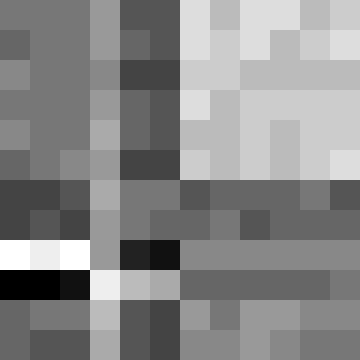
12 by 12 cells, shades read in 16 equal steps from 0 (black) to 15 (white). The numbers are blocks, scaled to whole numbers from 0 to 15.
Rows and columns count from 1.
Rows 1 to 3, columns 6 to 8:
5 13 11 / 5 13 12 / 4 12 12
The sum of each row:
113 114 106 113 112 109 72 71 104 73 90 82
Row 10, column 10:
6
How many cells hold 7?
24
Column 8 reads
11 12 12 11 11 11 6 7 8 6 7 8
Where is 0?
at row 10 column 1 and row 10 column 2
